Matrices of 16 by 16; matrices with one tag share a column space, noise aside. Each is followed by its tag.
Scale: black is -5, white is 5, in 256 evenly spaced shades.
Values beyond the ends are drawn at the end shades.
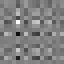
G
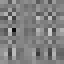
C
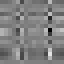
C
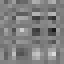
C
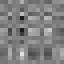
C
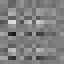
G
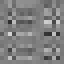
G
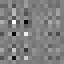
G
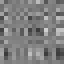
C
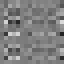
G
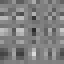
C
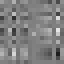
C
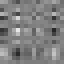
C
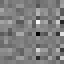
G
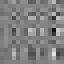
C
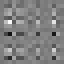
G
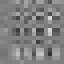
C
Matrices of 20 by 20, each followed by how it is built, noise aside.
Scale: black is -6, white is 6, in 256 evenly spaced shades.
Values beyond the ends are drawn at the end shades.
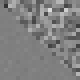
upper triangular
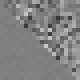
upper triangular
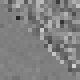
upper triangular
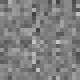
low rank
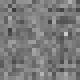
low rank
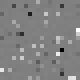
sparse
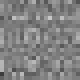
low rank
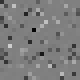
sparse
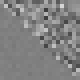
upper triangular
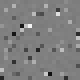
sparse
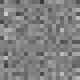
low rank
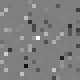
sparse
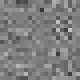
low rank
